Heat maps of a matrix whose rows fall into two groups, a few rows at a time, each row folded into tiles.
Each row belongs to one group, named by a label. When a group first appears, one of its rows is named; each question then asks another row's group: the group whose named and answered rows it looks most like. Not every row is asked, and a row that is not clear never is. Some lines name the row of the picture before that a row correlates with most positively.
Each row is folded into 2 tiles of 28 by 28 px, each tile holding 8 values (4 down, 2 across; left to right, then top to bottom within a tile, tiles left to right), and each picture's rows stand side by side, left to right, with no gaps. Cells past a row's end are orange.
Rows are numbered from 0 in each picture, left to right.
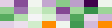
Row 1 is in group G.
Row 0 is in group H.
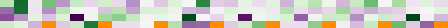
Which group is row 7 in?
G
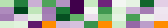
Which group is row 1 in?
H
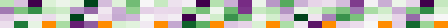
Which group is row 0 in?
G
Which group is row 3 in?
G
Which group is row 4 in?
H
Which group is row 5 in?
G
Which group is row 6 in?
H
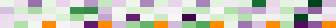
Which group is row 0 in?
G
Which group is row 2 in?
G
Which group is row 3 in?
G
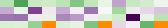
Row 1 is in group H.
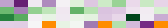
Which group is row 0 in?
H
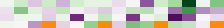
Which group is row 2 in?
G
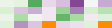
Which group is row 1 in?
H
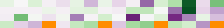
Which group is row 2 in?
G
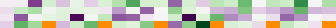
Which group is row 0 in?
G
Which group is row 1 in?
G
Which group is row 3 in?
G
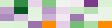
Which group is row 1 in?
G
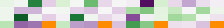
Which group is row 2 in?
G
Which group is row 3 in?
H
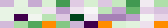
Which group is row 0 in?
G
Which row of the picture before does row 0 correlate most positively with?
2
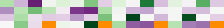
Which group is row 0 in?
G
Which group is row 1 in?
H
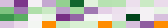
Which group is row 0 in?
H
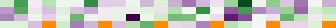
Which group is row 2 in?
G
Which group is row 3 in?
H
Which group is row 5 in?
H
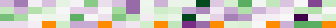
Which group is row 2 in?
H
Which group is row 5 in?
G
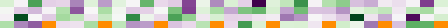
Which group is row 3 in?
H
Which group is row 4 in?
G
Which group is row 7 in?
G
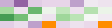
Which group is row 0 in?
H
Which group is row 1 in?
H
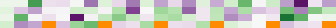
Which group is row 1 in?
G
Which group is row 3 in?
H
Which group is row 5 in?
H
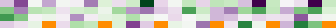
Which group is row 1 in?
G
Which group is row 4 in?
G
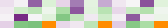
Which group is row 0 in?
G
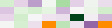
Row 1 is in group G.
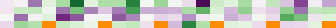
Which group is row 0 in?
G
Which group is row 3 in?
G
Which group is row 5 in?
H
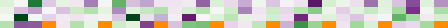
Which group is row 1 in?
G
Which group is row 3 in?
G
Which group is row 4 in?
H
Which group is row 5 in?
G
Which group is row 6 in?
G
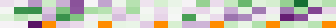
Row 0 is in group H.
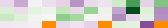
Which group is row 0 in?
H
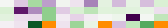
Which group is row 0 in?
H
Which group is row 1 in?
G
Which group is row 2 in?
G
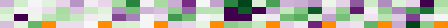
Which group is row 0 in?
G
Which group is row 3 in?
H
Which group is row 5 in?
H
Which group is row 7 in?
G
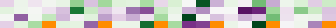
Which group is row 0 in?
G
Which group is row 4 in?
H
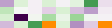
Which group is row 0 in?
G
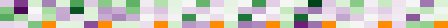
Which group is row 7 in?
G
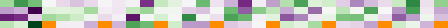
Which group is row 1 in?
H
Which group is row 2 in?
G
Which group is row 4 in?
H
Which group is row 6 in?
H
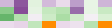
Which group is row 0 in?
H
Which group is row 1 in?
H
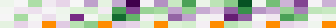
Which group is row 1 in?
G
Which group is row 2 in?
H
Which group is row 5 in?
H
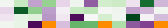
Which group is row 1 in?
G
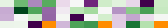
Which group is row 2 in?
G
